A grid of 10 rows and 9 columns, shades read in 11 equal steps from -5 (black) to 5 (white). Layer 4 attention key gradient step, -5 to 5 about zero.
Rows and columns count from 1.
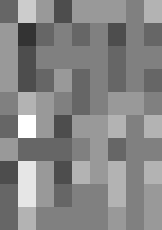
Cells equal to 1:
22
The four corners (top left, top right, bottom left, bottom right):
-1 2 -1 1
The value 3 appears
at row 1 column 2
